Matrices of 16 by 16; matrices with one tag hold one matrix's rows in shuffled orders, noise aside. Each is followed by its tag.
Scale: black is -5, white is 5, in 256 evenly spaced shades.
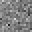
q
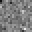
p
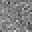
q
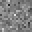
q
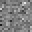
p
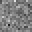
q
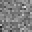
p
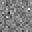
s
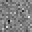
s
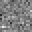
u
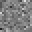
p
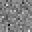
s
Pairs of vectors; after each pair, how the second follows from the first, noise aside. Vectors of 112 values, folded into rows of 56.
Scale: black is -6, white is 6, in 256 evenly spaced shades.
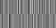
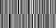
scaled up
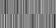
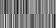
scaled up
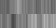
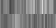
wrapped around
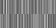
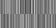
wrapped around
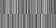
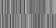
wrapped around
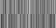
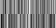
scaled up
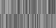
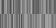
wrapped around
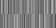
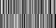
scaled up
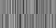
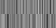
wrapped around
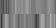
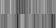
wrapped around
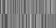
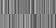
wrapped around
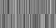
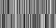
scaled up
